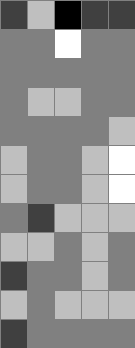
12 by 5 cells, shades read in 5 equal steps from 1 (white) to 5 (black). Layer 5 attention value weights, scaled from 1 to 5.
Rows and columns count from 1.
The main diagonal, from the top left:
4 3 3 3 2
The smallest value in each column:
2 2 1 2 1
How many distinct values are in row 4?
2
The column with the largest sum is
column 1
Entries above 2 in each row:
4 4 5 3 4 2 2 2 2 4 1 5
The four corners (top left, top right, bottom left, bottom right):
4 4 4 3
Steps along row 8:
up down same same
